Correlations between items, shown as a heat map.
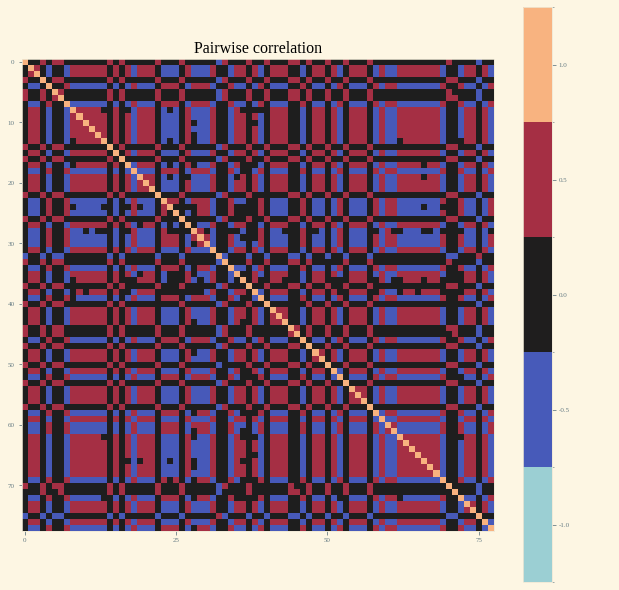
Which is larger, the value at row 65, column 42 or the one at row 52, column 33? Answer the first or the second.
the first
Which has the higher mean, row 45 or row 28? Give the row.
45
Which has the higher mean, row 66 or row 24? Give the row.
66
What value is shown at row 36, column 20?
0.5
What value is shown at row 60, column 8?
-0.5
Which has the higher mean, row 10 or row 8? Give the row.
10
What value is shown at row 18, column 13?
-0.5
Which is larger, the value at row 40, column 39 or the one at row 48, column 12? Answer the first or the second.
the second
